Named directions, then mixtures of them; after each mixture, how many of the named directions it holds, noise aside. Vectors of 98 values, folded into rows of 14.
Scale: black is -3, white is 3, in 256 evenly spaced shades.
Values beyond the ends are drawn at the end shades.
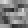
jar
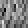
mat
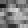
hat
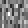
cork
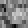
three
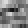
two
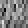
one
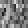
three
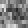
two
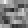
one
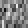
two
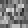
three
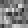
two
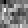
three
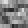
one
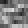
one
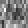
two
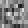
two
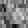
three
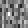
one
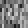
two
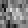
two
